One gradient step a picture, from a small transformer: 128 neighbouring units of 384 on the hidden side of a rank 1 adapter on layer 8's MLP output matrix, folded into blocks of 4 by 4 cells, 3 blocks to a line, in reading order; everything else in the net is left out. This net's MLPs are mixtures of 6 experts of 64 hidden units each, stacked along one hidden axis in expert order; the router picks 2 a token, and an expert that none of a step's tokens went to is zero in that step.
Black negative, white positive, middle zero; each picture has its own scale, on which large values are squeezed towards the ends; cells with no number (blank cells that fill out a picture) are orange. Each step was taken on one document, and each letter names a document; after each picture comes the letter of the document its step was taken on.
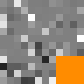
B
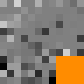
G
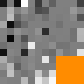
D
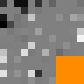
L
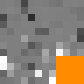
B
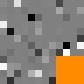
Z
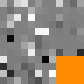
G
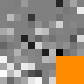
G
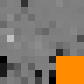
B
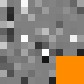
D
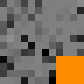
D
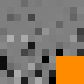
G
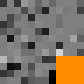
D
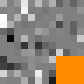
B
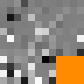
G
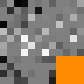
D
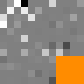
L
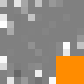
Z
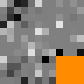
G
